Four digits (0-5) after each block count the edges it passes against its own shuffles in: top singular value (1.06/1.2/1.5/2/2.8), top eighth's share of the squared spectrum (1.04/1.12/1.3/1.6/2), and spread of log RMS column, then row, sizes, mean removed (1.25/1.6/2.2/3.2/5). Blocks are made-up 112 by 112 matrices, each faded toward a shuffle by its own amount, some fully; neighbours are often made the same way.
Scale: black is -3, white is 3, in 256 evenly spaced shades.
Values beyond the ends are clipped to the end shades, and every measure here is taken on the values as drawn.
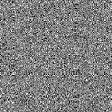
4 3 2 2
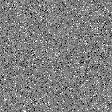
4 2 1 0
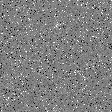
0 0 0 0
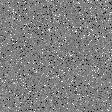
2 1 0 0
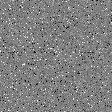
2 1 0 0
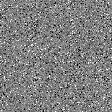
3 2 1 1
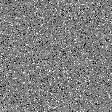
2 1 0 0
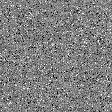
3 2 0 1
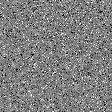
1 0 0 0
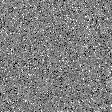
1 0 0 0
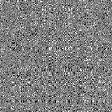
4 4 3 2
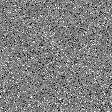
2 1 0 0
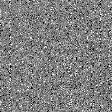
1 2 3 0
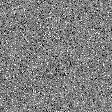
0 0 1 0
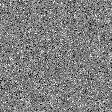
0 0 0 0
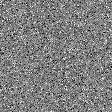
0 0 0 0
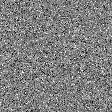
0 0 0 0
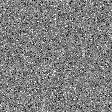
0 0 0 0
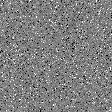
1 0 0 0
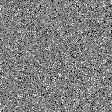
3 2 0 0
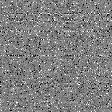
4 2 0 2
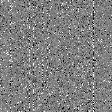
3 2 3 0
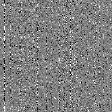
3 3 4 0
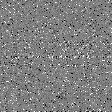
3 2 0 2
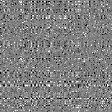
5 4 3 3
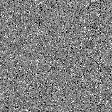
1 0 2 0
